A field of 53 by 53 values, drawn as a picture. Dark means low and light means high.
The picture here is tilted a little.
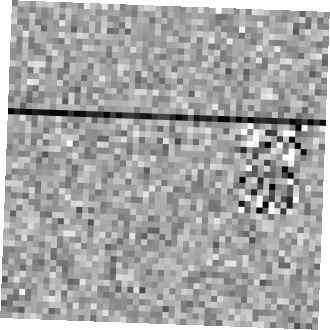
Mirror symmetry: none. Odd patch: rougher, in the middle right. Roughest part: middle right. Slope: none. Odd lines: row 19.
